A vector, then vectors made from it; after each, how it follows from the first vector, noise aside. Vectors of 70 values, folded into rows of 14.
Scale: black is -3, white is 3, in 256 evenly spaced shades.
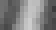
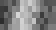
reversed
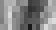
negated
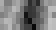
negated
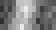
reversed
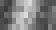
reversed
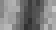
negated
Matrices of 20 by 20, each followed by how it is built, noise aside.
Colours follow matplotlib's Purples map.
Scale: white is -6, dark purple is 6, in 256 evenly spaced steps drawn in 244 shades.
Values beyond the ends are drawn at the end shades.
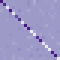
diagonal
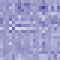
low rank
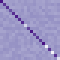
diagonal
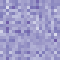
low rank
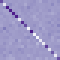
diagonal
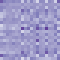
low rank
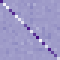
diagonal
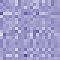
low rank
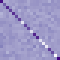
diagonal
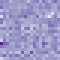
low rank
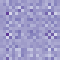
low rank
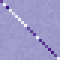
diagonal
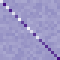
diagonal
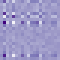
low rank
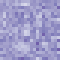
low rank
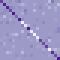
diagonal
